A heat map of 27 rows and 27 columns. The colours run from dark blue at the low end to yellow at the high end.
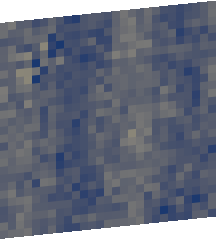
Roughest part: top left. Odd patch: rougher, in the top left. Average level on the scale: 30%. Histogram: bell-shaped. Stripes: upright, repeating 2 times.
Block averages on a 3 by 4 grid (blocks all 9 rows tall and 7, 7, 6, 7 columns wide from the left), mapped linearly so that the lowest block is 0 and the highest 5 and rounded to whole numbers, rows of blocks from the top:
4051 / 4152 / 4141
